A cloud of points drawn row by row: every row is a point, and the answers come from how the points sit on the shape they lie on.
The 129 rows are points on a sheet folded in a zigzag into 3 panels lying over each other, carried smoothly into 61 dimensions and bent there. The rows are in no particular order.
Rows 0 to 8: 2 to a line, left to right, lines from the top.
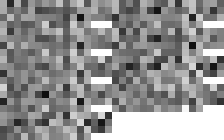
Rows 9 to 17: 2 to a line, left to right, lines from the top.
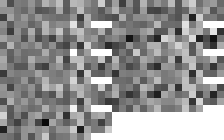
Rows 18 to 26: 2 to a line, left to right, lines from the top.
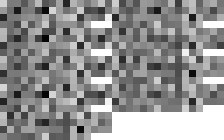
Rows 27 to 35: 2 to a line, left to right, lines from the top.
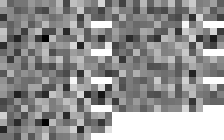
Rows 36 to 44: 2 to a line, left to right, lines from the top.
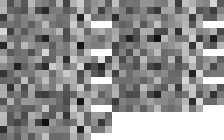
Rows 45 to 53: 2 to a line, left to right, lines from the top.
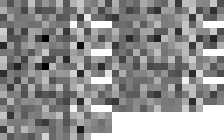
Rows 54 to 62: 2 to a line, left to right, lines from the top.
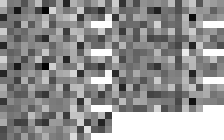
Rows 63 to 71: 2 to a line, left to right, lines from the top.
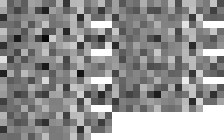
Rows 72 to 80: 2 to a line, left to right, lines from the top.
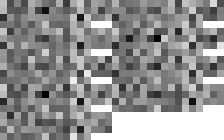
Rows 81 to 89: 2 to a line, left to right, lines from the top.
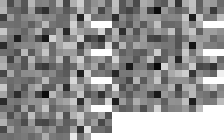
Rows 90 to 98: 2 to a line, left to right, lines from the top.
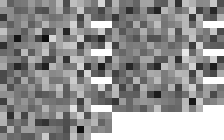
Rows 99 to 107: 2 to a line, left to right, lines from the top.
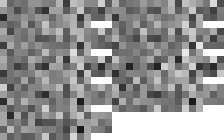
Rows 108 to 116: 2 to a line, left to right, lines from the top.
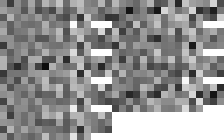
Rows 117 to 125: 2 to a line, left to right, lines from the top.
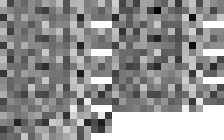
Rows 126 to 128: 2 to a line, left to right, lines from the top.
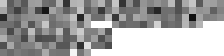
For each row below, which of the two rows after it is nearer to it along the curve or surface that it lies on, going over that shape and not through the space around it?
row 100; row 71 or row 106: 71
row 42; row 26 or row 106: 26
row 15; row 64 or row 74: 74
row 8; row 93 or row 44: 93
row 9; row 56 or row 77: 56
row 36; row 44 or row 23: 44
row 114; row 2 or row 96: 96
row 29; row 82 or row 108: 82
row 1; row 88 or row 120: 120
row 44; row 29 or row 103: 29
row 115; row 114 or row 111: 111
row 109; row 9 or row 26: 9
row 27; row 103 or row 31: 103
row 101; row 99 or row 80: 99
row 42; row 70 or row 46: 70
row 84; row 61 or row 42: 61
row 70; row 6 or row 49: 49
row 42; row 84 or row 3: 3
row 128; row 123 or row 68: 123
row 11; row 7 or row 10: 10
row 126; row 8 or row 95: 95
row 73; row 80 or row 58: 58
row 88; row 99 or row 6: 99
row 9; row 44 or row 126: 126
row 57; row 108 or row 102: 108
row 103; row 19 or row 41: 19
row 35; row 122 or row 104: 104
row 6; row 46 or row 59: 46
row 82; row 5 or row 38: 5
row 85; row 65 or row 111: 111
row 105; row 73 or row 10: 73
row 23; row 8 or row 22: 22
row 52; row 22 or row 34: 22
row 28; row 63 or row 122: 122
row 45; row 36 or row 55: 36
